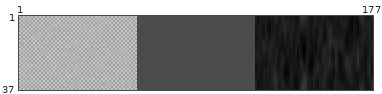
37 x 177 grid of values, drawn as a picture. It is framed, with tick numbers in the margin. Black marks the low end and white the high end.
The table splits into one row of 3 panels. Panel 1,1: high, checkered. Panel 1,2: low, flat. Panel 1,3: very low, streaked downward, faint in contrast.
